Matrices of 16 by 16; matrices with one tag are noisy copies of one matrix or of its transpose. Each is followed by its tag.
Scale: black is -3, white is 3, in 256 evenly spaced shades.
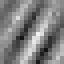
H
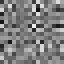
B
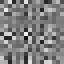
B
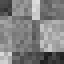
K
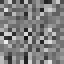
B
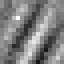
H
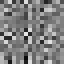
B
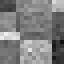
K
